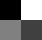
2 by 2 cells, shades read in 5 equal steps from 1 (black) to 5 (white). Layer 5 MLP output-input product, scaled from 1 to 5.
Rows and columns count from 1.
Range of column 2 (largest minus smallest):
3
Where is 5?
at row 1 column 2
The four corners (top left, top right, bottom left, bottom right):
1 5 3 2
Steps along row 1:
up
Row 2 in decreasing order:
3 2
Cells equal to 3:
1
